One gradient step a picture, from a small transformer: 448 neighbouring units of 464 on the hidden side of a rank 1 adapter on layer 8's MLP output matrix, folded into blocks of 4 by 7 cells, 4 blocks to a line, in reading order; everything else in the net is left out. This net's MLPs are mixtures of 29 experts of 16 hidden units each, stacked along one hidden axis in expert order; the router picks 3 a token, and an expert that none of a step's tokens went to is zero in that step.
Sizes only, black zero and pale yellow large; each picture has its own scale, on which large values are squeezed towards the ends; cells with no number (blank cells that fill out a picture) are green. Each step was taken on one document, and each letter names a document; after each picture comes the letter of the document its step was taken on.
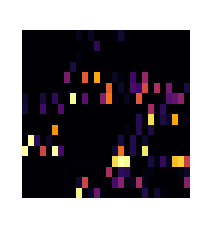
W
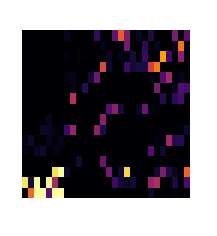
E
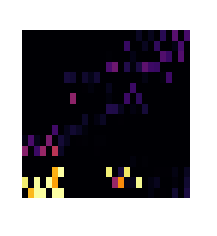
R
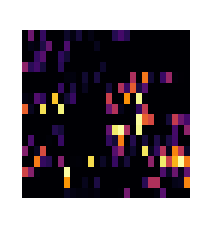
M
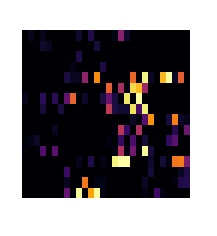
W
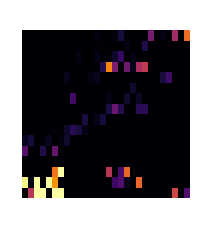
R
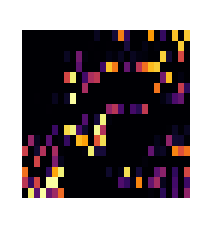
E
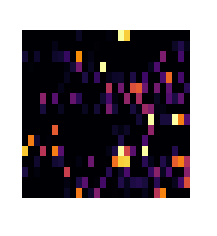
W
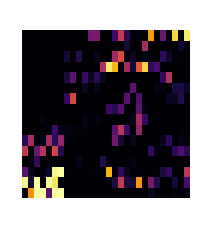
R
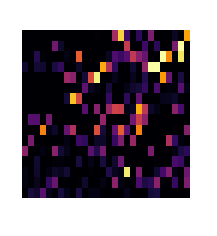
E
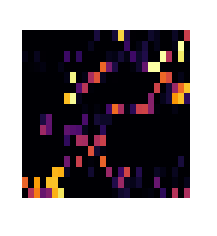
E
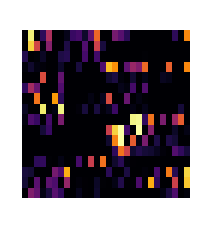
M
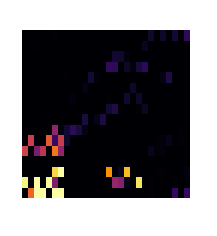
R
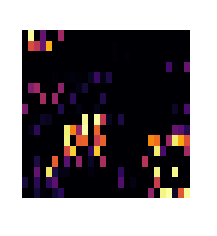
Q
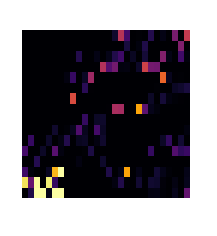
E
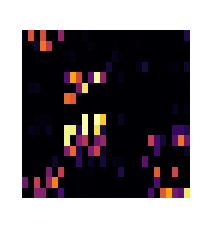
Q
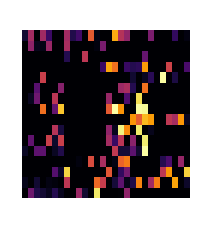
M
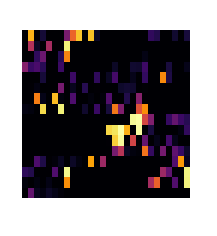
M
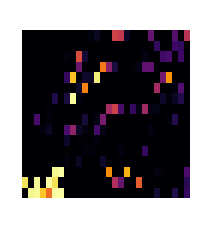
E
